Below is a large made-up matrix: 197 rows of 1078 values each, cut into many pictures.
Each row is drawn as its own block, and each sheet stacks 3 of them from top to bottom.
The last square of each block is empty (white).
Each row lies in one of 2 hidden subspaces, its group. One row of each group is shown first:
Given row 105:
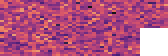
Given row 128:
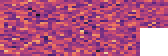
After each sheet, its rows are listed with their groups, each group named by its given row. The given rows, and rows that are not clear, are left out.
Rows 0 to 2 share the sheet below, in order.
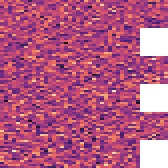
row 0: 105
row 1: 105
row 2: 128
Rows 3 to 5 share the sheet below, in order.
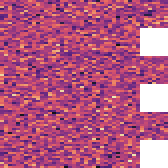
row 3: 105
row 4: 128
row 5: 128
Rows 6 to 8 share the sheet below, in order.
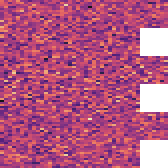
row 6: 105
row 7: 128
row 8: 105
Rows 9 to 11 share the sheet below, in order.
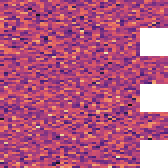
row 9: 128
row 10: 128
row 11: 105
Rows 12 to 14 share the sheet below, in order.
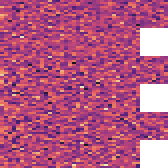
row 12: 128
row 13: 128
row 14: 128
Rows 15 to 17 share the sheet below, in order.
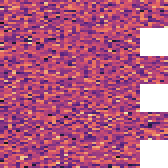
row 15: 128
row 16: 128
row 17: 105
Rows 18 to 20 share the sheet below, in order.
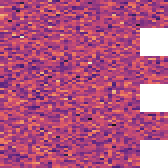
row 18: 128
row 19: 105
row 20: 105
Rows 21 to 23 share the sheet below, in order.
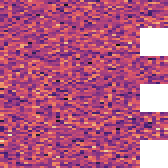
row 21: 105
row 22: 105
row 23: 105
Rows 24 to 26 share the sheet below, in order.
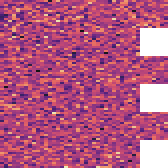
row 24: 128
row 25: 128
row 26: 128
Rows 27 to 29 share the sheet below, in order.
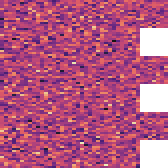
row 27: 128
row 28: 128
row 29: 128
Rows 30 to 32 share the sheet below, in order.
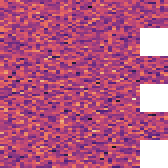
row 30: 105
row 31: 128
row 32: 105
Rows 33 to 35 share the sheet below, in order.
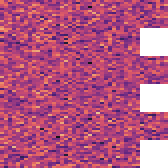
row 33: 105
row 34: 105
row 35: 105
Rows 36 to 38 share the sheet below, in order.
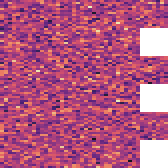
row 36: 105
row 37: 105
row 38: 128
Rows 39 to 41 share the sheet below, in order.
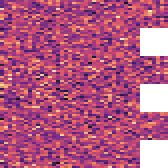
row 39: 105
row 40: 105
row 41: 105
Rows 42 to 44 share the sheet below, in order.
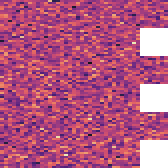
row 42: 128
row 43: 105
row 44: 105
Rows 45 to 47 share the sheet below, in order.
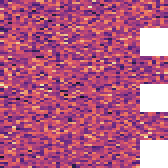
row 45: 105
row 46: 105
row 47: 128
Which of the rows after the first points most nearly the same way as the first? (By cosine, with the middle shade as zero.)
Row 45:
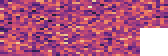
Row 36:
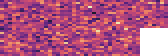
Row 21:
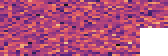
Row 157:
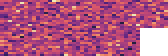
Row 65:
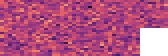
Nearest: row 36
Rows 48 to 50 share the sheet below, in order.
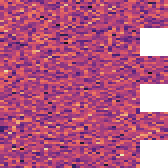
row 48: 105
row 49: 128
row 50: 128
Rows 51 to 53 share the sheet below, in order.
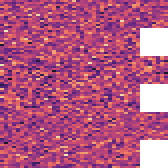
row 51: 128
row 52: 105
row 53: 105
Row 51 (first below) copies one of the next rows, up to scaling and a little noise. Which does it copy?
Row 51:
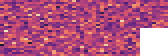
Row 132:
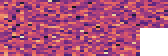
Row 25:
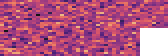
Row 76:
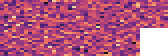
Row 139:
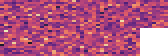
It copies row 139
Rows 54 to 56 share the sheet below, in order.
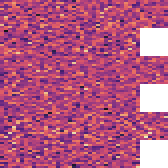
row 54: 128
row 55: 128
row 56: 128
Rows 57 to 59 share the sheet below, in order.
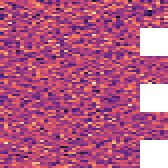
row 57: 105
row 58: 128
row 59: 105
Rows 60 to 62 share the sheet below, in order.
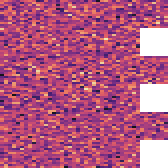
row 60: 105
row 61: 128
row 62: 128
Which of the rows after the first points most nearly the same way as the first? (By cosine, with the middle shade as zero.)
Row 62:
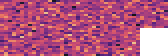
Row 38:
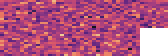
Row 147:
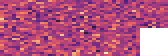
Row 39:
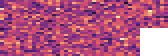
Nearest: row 39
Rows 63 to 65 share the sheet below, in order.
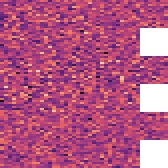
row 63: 128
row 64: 128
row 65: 105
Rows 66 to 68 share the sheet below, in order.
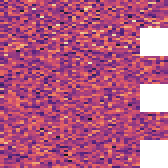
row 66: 105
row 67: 105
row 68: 105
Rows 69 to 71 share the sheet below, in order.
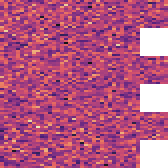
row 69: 105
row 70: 105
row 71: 128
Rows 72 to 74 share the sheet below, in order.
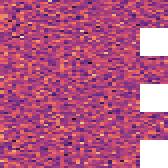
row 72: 128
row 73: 105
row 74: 128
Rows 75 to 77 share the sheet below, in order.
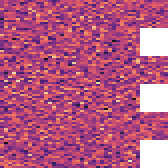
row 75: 128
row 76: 128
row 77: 128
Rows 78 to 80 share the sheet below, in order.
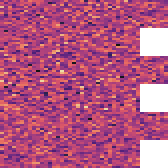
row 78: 105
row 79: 128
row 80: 105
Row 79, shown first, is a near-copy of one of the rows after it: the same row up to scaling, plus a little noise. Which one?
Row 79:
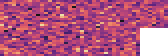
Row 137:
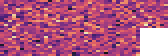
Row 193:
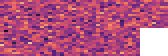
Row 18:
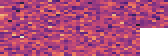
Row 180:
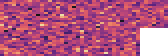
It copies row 180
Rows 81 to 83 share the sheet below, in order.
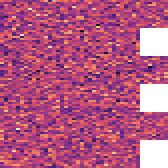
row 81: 128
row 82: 105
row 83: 128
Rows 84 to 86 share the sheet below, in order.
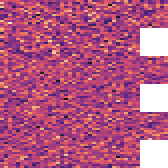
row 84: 105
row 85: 105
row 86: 105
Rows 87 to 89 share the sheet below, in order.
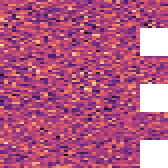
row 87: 128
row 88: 128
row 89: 105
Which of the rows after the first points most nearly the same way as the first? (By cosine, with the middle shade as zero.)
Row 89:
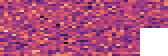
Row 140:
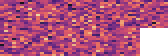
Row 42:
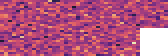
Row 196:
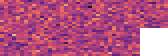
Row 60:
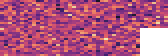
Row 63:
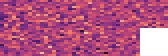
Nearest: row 196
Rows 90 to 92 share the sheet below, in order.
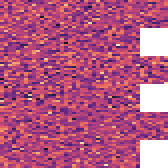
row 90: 105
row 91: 128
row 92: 128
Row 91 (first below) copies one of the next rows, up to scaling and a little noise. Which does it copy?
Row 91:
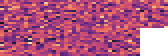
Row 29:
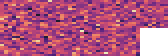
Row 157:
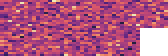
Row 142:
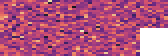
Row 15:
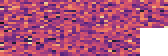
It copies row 15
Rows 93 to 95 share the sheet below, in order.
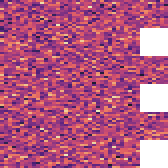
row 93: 105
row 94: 128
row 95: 105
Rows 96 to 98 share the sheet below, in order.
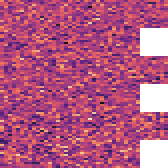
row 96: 105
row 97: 105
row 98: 105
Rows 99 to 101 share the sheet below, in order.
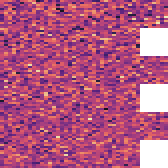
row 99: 105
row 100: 128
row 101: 105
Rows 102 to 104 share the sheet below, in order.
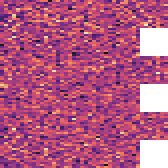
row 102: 128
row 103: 105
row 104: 128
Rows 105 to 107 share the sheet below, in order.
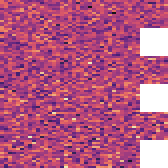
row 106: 105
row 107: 128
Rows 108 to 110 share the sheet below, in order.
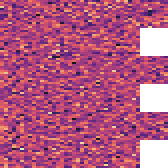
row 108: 105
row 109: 128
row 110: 128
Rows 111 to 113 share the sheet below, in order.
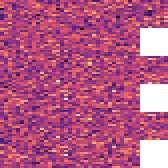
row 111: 105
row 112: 105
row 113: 105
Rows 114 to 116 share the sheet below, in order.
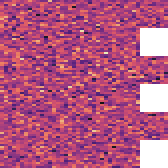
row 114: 128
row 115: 105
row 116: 105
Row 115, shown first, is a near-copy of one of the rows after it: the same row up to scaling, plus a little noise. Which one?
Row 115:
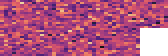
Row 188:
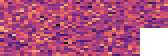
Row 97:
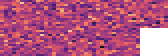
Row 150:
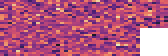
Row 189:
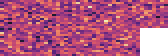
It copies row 97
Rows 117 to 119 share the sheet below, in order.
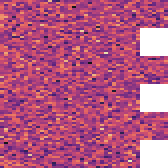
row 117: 128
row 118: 105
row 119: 128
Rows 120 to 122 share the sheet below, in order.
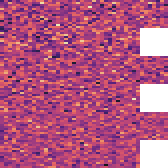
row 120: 105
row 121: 128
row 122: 128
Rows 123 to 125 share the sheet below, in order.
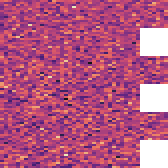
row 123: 128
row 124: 105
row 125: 105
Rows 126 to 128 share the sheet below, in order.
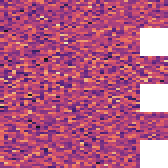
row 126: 105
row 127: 128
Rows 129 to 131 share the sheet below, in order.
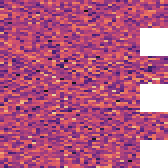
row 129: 105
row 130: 105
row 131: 128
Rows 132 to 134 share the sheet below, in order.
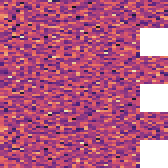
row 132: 128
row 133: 128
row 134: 128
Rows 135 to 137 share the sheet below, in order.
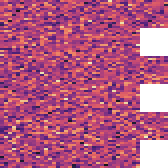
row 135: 128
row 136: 105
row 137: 128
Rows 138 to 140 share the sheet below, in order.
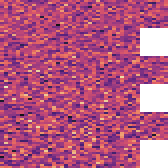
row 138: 105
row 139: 128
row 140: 128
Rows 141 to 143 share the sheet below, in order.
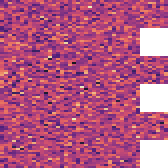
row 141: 105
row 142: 128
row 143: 128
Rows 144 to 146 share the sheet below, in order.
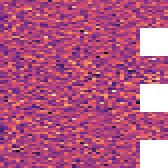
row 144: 128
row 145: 105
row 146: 128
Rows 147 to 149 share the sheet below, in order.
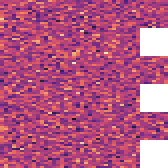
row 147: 128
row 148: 128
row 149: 128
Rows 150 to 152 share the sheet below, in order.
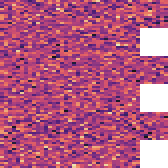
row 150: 105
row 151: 128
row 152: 128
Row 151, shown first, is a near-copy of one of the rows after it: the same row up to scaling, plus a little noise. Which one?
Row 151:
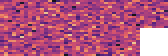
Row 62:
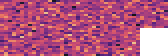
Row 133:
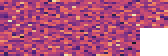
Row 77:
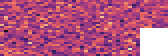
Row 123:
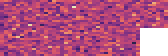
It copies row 62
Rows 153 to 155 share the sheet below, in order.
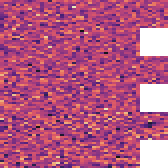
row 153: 128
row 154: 128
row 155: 105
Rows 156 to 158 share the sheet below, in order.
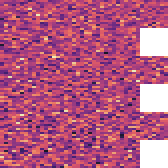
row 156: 128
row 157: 128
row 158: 128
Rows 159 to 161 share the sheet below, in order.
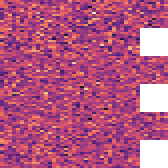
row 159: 105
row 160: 128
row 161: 105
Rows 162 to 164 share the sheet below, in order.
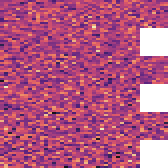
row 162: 128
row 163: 128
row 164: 128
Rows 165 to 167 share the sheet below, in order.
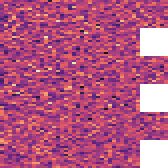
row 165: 128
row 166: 128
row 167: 105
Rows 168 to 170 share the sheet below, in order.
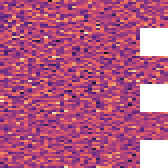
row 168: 128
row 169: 128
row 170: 128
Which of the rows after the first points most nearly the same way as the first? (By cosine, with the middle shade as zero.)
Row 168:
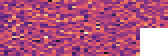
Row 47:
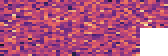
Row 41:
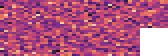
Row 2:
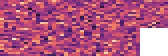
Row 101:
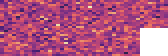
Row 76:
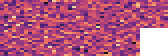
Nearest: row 76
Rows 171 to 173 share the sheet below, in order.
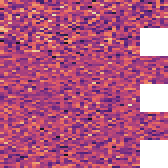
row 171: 105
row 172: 128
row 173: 105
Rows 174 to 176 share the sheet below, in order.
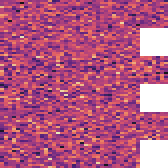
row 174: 128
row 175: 105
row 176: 128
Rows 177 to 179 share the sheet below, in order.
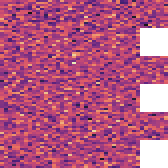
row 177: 128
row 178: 128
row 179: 105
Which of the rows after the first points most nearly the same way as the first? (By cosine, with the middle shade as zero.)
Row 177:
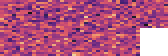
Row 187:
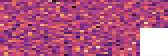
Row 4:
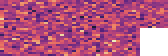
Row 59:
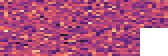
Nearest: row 4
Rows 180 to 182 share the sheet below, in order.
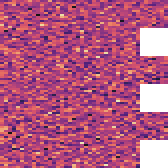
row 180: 128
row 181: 105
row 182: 128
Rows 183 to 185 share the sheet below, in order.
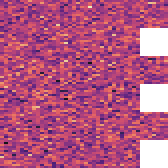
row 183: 105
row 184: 105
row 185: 128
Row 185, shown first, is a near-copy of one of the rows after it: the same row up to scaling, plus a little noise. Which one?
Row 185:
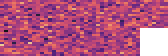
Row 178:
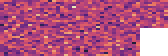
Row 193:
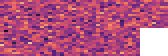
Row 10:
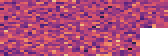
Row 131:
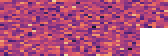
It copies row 193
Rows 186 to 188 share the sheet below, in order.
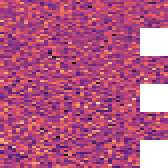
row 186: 105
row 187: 128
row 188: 105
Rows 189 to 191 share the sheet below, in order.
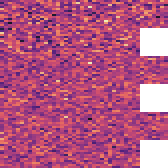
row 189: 105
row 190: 105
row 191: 105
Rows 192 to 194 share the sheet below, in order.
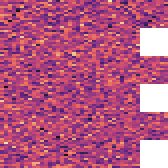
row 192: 128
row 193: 128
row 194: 105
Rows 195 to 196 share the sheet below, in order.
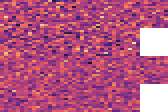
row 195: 128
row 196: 105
